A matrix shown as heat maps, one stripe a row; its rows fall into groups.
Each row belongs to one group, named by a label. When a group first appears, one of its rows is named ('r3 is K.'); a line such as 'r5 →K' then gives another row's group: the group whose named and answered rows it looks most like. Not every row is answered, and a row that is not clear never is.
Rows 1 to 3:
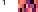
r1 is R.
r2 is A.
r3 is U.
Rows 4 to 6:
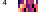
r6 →A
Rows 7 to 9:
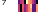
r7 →A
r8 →U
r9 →U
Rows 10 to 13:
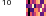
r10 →U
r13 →U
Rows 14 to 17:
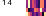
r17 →A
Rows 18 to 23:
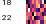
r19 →U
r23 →U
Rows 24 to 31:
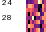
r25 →R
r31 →U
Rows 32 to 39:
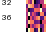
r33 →R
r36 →U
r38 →U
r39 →R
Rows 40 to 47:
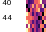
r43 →A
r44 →R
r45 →A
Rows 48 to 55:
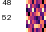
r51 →U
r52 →A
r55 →A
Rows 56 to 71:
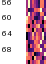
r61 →A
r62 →U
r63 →A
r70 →A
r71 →U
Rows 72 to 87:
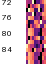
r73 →U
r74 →R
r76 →R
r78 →U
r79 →R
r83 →A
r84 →A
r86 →R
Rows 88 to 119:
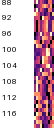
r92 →A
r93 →U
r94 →U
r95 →U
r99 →R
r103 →A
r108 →R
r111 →R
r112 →R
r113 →U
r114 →R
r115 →U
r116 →R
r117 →A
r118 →R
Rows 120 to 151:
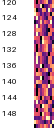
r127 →R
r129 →A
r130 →A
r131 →U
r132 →U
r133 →R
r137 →U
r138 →R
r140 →R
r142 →U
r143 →U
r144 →A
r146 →A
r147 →U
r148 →A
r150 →A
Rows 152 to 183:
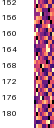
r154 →R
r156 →R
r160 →A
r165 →U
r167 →R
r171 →U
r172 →R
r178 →R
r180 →U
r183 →R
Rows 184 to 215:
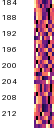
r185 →A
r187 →R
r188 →R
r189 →U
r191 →U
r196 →U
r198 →R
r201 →A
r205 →A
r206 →A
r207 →U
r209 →R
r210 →A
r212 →A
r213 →U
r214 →R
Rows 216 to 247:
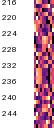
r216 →R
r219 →U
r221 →R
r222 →A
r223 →A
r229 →R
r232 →U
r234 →R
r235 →R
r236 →R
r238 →A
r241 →A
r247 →U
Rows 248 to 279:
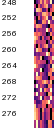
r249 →U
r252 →U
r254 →R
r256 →R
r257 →A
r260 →R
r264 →A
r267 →R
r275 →A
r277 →A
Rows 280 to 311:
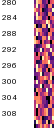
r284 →R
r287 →R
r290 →A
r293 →U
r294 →A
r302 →R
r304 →R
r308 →U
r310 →R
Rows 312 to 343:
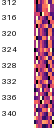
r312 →U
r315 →A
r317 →R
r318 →U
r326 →U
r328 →R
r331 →R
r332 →U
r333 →R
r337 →A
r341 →A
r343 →A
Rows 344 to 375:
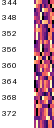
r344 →R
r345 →A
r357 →A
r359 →A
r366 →U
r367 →A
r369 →U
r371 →U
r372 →U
